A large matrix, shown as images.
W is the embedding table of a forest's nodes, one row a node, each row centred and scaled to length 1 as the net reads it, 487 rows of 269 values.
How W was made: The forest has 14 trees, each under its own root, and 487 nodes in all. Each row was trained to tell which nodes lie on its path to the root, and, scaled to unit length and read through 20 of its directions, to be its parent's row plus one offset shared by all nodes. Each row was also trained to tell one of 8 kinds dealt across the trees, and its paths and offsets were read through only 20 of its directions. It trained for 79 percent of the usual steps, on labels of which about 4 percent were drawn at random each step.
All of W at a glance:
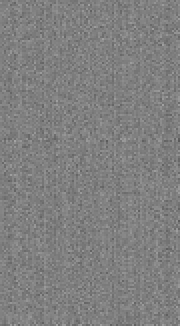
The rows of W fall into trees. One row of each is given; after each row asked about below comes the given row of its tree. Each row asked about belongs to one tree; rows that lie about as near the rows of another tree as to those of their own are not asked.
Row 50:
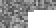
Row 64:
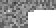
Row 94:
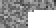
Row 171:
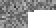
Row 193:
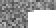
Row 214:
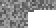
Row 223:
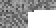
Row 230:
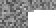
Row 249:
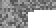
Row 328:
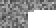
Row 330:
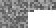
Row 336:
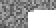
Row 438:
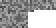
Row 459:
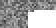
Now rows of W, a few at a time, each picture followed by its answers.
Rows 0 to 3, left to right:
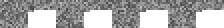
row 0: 328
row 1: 50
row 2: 223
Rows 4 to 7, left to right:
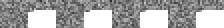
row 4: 249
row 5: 330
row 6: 438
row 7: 438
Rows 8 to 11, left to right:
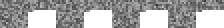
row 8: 64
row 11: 459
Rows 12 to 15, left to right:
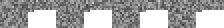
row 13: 336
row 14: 438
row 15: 223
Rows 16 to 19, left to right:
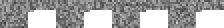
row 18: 50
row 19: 438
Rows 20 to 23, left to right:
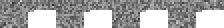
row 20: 64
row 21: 171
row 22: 193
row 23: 459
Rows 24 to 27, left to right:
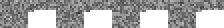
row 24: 336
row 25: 171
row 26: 230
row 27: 459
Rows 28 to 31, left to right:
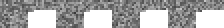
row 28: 50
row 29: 249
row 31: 64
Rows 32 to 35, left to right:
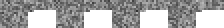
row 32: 214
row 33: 64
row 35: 171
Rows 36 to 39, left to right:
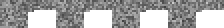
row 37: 459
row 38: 214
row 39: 330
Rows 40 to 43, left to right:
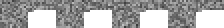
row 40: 171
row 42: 64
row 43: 193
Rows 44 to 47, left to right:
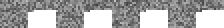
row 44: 223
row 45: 214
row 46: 94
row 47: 438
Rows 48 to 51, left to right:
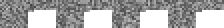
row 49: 50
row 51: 223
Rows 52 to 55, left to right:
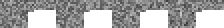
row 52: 336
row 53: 171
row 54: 214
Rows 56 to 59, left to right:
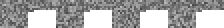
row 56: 438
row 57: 336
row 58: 438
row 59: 64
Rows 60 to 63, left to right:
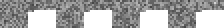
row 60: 459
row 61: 214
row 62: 230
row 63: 171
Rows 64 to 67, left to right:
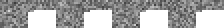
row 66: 64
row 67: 64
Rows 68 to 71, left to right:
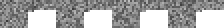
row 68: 459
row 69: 214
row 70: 193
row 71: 328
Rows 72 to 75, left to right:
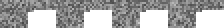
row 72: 336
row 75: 249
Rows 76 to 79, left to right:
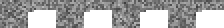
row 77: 336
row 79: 328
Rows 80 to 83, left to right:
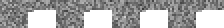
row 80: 330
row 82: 94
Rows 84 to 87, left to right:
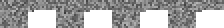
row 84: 94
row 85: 438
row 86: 64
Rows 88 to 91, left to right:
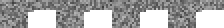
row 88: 459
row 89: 214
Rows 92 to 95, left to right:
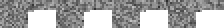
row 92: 328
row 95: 171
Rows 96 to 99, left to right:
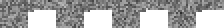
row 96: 328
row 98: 223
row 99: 214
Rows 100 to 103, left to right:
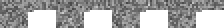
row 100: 171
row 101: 64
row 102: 50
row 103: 64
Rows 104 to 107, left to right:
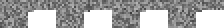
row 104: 330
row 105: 459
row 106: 249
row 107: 171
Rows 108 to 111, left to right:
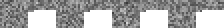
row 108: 438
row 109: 223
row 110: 64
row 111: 94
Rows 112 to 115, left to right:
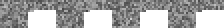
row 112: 328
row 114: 64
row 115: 223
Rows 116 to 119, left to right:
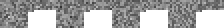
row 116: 328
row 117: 64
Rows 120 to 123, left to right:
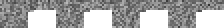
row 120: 459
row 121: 223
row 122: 214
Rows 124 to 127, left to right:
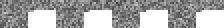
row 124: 328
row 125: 214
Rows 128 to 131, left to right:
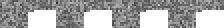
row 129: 223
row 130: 459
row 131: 171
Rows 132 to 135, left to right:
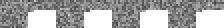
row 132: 223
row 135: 193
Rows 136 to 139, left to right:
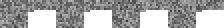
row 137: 193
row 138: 328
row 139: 223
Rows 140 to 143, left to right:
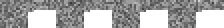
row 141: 94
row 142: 223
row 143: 336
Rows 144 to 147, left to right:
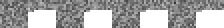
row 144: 193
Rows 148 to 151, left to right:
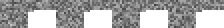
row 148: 459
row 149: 64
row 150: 328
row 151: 223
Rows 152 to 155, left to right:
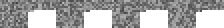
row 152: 193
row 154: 50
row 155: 193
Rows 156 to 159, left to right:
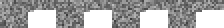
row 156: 94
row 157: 64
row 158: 223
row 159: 223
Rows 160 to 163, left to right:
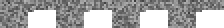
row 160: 214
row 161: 438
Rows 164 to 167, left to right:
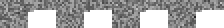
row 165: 459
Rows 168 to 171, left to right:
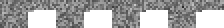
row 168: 328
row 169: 459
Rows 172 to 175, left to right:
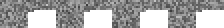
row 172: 223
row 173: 223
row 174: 330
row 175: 328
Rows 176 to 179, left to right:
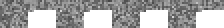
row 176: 230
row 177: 223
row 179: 50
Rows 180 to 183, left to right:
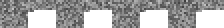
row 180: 171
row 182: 214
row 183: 328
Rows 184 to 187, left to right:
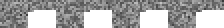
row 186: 171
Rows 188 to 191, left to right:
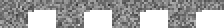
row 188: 328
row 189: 64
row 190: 328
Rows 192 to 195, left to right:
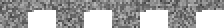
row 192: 171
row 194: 459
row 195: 214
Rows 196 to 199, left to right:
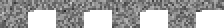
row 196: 94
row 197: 223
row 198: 64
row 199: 214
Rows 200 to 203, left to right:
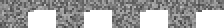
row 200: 50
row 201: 438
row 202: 459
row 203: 214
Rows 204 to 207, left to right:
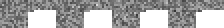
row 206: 438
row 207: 171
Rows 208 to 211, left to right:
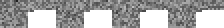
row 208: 171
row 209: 171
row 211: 223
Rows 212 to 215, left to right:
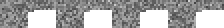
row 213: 438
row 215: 330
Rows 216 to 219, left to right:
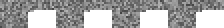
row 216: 193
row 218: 438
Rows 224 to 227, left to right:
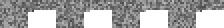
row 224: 459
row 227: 459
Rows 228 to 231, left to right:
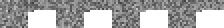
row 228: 459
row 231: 328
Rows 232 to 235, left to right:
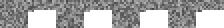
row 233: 328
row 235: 171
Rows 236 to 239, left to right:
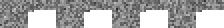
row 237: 171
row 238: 193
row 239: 459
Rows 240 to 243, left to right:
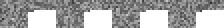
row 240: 171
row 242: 438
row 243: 214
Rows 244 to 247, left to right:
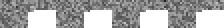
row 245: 64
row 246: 330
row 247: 230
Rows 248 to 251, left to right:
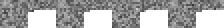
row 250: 214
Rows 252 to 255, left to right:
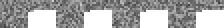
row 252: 336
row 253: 214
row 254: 94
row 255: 249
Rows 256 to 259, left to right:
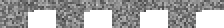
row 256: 459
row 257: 193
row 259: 50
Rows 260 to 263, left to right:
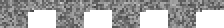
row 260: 171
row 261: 230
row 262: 223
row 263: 249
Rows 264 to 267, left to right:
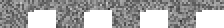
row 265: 336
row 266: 328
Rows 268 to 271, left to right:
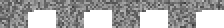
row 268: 171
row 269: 214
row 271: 64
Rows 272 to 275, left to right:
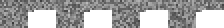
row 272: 328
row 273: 223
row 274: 223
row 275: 330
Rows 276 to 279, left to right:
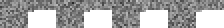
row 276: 438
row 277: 193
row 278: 438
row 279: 230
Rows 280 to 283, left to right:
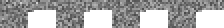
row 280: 223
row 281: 193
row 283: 336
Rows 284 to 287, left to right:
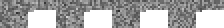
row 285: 50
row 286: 230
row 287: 459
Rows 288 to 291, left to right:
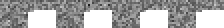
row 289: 328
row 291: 328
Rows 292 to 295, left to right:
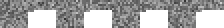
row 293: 64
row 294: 328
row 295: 438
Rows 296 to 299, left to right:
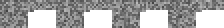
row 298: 328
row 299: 171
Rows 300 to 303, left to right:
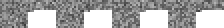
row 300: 50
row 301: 459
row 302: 64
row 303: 214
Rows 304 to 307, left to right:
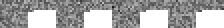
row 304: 438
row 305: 336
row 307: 214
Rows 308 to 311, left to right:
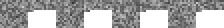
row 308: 171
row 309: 330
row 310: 94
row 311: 223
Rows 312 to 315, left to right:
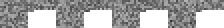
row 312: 249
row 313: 214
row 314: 438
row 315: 223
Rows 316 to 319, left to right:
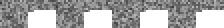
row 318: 171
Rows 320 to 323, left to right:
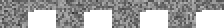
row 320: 230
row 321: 249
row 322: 50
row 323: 214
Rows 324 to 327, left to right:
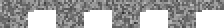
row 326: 336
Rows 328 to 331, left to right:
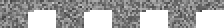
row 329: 171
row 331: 214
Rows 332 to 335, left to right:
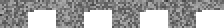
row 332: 223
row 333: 459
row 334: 50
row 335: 171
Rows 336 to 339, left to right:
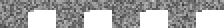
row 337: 459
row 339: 171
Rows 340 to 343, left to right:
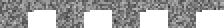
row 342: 223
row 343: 328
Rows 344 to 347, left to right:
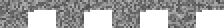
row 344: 171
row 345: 328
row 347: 249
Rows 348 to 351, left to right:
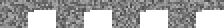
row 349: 50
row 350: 328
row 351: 249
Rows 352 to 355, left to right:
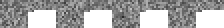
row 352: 64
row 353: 438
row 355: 64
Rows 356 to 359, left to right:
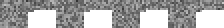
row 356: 438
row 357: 328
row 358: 336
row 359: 171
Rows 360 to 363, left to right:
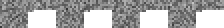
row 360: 230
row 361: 328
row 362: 223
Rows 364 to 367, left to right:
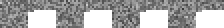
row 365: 193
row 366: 438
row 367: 223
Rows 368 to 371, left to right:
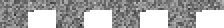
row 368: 330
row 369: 50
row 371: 328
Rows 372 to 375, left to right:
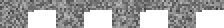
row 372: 438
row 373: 249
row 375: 223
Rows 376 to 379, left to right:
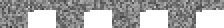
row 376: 214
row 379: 328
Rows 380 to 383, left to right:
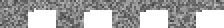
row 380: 328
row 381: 330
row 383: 328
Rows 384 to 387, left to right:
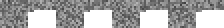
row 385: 64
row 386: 64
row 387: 64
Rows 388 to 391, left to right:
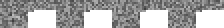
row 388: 336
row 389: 171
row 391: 328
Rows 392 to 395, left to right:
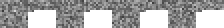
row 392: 94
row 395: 223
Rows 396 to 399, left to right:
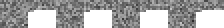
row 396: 64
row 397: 330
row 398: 193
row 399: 330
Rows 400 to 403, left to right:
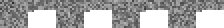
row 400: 64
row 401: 230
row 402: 459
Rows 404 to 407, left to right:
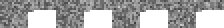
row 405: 230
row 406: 214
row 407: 459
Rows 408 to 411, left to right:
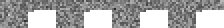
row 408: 193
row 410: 223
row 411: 328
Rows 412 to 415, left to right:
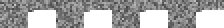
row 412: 214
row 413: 171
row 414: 171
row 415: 214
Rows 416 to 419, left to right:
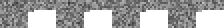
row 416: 50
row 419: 193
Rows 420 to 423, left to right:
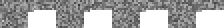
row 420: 171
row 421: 336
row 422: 249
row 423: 459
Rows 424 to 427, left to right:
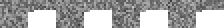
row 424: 214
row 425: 330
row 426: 230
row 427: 64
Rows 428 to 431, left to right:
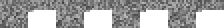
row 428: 336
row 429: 94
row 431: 459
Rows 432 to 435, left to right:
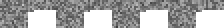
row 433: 64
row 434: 171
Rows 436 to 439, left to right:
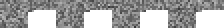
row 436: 214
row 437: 330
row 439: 336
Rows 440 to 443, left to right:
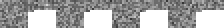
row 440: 459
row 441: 214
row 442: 223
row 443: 64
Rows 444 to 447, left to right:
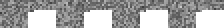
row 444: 214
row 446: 328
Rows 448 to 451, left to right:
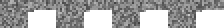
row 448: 223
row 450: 171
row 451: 459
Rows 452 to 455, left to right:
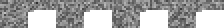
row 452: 64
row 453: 336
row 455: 336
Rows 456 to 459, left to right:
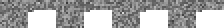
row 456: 214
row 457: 459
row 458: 438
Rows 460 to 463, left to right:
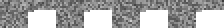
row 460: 171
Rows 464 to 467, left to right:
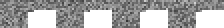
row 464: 214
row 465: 328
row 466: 193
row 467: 223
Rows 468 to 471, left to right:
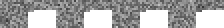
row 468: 459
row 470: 249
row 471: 214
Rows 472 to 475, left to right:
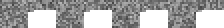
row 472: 64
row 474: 223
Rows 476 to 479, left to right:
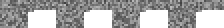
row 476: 249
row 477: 438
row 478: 330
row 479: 193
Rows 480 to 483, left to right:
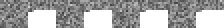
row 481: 330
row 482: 171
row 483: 438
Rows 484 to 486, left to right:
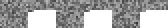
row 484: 214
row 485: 214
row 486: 328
